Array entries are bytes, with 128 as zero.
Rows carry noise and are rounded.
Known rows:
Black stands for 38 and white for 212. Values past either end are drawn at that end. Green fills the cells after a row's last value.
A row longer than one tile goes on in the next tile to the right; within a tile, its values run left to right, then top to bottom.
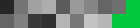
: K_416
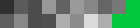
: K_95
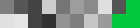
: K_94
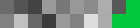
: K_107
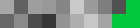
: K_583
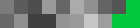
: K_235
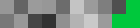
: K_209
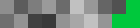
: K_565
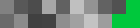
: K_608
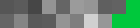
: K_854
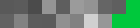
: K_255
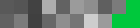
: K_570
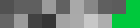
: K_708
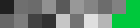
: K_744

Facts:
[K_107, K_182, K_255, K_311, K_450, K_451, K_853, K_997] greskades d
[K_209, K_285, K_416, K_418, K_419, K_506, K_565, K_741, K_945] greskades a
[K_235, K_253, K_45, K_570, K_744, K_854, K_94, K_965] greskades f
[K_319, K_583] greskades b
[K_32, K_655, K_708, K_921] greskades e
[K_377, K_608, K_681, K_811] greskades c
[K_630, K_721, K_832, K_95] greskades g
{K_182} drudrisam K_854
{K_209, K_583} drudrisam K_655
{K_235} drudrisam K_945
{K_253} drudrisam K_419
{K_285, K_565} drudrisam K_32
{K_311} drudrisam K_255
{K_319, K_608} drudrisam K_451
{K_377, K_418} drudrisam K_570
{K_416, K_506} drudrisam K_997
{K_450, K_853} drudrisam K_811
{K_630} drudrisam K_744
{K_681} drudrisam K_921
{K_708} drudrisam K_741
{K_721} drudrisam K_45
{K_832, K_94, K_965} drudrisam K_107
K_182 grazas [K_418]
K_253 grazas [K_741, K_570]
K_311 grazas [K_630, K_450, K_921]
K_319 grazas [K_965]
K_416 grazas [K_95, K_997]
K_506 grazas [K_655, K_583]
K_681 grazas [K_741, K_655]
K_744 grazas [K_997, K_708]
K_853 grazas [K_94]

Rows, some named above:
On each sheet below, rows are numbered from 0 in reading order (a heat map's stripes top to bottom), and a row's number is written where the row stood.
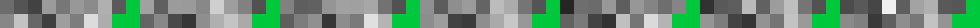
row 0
K_107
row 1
K_583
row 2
K_655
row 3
K_450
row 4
K_744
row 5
K_311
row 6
K_418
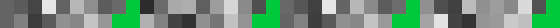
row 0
K_377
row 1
K_853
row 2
K_377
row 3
K_832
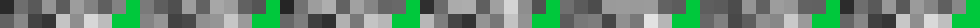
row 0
K_997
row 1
K_630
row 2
K_416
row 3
K_853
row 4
K_741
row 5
K_451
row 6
K_997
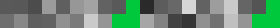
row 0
K_921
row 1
K_319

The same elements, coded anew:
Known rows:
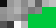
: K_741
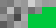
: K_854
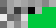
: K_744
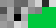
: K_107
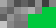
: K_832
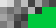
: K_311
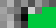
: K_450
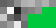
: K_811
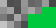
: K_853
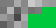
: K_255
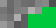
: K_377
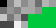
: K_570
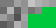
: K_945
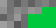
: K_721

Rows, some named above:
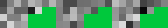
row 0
K_95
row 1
K_608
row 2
K_416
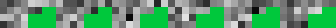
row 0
K_451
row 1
K_319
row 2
K_107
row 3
K_583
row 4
K_416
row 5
K_418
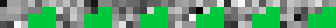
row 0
K_741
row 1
K_506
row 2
K_708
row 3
K_997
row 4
K_655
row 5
K_921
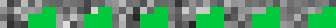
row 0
K_182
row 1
K_708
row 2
K_630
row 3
K_418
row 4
K_209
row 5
K_377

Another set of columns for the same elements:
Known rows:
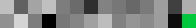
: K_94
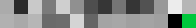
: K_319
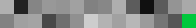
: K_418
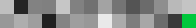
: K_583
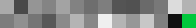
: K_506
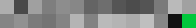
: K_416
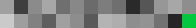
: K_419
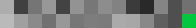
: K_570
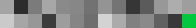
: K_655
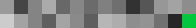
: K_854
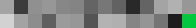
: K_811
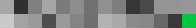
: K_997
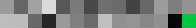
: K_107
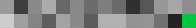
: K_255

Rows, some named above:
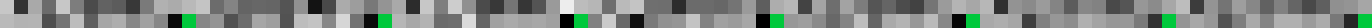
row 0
K_608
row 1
K_311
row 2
K_319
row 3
K_832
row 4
K_853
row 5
K_708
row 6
K_209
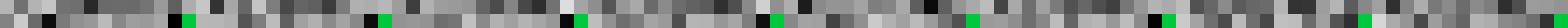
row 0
K_832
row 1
K_608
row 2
K_182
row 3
K_744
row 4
K_418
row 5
K_853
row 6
K_921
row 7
K_95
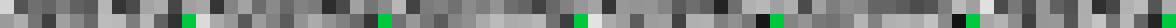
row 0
K_630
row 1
K_741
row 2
K_377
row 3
K_451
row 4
K_416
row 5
K_450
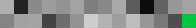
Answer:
K_418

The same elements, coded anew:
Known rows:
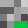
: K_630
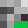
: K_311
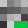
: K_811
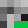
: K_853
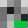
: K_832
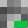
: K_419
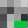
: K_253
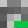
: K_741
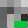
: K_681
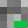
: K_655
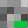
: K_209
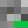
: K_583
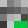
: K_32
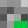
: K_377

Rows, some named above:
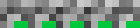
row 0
K_418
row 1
K_708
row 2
K_921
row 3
K_921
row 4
K_95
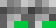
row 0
K_451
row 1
K_744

